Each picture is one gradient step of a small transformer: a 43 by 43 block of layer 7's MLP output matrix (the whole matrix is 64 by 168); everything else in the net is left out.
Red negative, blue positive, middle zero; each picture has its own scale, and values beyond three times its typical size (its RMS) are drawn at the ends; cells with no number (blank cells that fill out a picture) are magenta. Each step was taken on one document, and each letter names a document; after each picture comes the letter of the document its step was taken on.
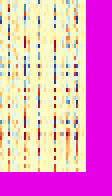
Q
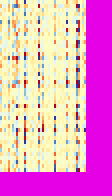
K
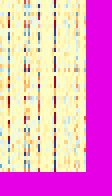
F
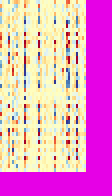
Q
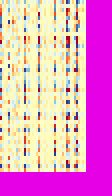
Q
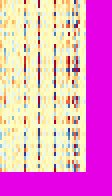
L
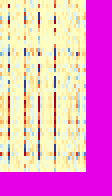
F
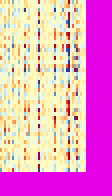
L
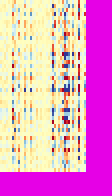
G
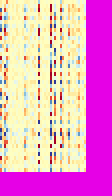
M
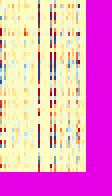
M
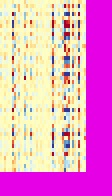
G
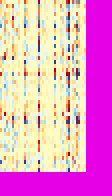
L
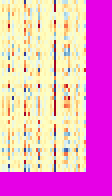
F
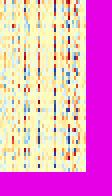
L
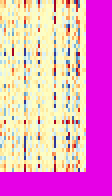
L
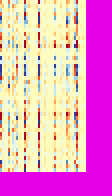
Q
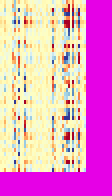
G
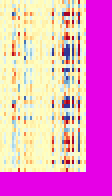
G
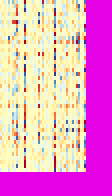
K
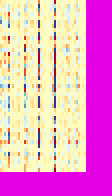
F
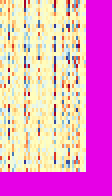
L
